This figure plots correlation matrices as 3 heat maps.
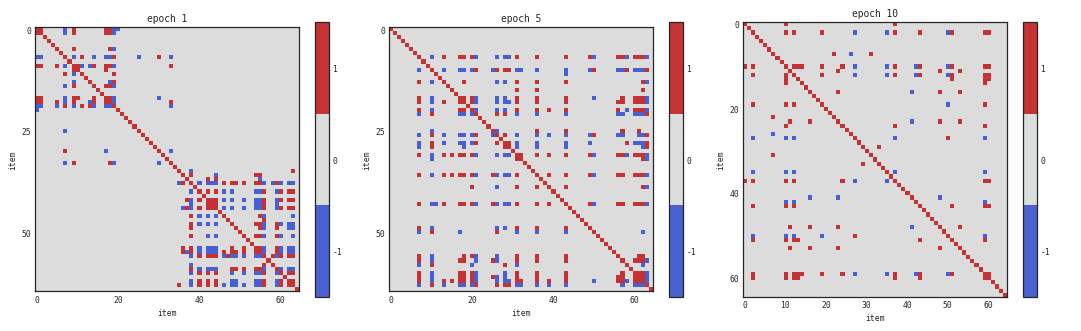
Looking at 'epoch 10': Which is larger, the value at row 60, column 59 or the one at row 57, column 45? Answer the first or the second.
the first
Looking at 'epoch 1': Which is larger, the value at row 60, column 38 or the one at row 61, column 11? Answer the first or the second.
the second
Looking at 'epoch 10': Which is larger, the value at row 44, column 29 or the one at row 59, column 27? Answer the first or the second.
the first
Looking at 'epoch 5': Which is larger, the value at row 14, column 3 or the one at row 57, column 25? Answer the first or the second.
the second
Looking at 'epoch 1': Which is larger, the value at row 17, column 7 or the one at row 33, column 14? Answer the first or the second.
the second
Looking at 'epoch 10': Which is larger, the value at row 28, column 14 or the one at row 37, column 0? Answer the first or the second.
the second
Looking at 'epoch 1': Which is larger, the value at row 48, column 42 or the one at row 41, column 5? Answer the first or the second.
the second
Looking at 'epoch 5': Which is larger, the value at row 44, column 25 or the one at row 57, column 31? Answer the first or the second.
the second
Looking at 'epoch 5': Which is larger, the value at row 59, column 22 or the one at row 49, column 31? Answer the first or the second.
the second
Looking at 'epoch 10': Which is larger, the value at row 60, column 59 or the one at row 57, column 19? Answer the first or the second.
the first
